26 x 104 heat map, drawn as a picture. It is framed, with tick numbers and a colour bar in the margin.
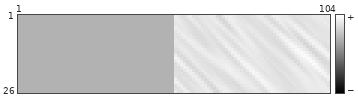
The table splits into one row of 2 panels. Panel 1,1: high, flat. Panel 1,2: very high, slanting down to the right, faint in contrast.
